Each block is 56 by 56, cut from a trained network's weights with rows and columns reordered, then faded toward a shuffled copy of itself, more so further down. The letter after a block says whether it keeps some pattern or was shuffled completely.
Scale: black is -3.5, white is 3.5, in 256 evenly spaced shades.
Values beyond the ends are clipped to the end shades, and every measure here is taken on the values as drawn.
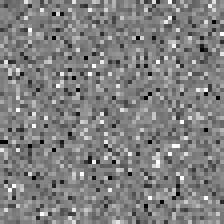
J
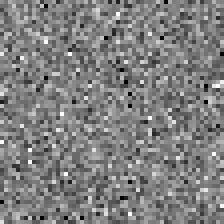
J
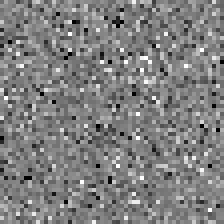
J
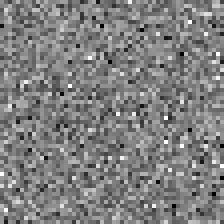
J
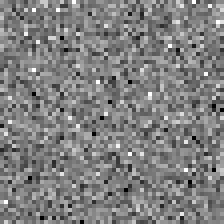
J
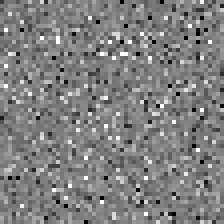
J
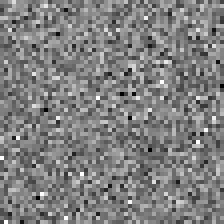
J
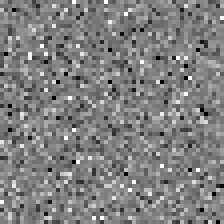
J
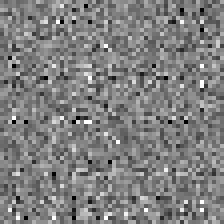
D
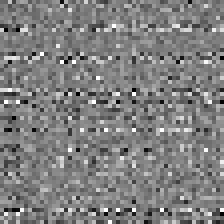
D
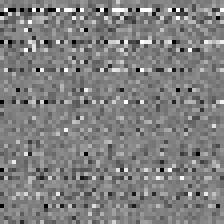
D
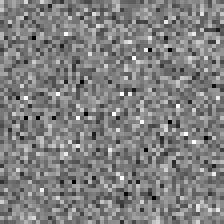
J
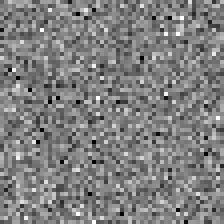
J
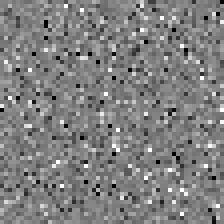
J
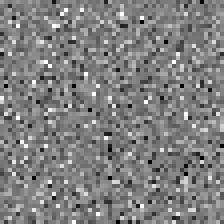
J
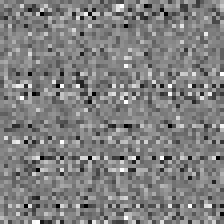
D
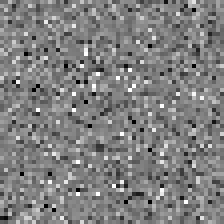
J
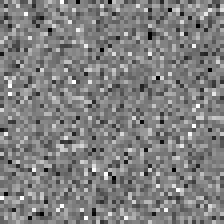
J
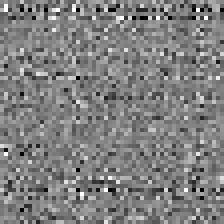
D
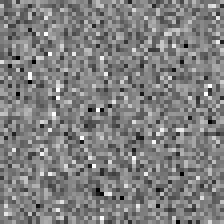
J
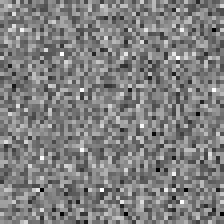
D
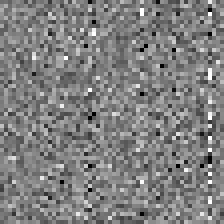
D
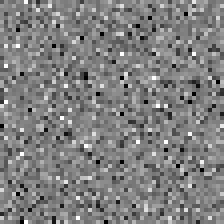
J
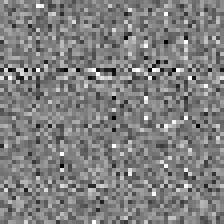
D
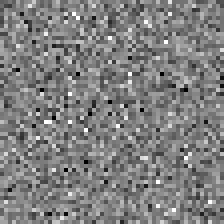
J
